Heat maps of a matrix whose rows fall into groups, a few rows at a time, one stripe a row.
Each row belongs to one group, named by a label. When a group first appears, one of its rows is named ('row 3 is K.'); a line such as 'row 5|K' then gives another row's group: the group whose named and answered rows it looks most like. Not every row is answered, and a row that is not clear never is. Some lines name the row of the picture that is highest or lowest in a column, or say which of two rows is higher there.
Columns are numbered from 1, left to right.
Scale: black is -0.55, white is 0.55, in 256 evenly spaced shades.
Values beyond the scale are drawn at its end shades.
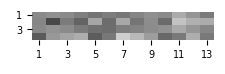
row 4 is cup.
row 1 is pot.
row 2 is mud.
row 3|pot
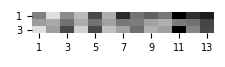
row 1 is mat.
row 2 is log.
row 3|log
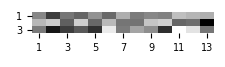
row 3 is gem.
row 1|mud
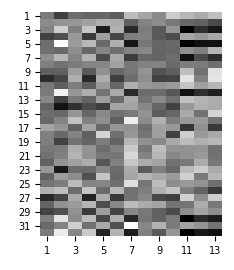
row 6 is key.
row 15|key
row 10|key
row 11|mud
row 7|mat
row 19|mud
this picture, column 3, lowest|14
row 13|mud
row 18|mud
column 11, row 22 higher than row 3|Yes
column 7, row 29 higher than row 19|No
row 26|log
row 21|cup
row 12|mat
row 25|cup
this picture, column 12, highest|23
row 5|mat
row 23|mud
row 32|mat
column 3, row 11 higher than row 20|No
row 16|cup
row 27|key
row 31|cup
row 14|gem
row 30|mat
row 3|mat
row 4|key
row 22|cup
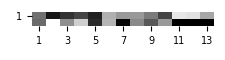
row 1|gem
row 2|mat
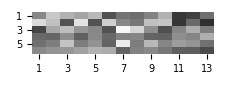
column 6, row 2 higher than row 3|Yes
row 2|log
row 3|cup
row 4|key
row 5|cup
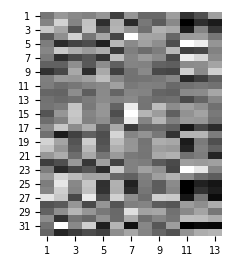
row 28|key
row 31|mat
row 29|cup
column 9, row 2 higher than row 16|No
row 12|key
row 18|gem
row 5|gem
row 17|mat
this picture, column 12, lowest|31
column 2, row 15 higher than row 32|Yes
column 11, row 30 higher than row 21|Yes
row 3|log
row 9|key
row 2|mat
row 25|mat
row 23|gem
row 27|log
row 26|mat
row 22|key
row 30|mud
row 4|cup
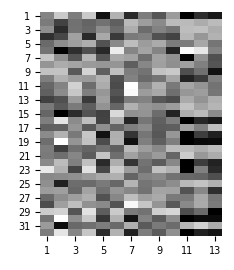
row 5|cup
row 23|log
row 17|key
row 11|cup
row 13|key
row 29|log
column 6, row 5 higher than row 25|Yes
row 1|mat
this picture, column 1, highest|23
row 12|cup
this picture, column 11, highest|6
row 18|mat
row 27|cup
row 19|mat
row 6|gem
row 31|mud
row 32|mat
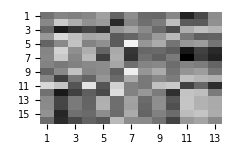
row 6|mat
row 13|mud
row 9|cup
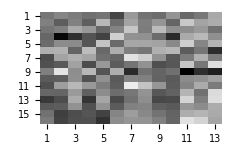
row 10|key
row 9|mat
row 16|gem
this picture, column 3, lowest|4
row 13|key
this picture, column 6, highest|4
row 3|cup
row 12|key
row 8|key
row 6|log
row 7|cup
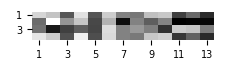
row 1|log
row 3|gem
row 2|mat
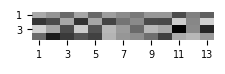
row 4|gem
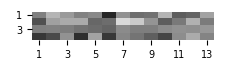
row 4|key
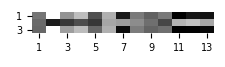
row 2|gem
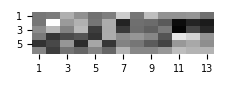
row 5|key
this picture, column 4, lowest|5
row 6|mud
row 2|mat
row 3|mat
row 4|gem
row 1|cup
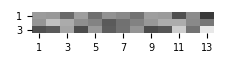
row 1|log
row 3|key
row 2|pot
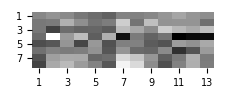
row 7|cup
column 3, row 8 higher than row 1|Yes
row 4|mat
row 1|pot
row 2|cup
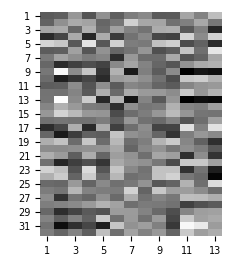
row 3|log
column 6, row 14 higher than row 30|No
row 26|cup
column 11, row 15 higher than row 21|Yes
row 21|log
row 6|key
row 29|gem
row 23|log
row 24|log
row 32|mud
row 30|mud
